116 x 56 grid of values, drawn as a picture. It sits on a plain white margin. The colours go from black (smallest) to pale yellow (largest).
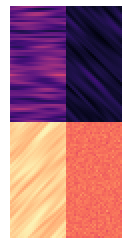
It is made of 2 by 2 panels. Panel 1,1: low, streaked across. Panel 1,2: very low, slanting down to the right, faint in contrast. Panel 2,1: very high, slanting up to the right, faint in contrast. Panel 2,2: high, fine-grained, faint in contrast.
